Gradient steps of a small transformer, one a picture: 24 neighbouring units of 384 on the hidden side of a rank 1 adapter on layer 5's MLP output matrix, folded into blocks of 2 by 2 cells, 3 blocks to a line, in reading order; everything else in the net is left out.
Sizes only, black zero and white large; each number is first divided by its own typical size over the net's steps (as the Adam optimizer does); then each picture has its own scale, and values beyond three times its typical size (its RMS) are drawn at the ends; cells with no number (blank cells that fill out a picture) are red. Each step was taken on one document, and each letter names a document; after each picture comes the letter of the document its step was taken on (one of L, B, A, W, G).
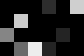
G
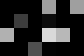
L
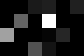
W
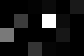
W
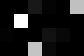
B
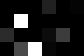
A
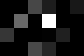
W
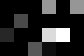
L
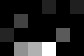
A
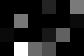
A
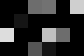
L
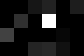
W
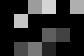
B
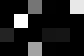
B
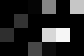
L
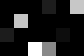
A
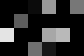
L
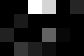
G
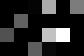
L
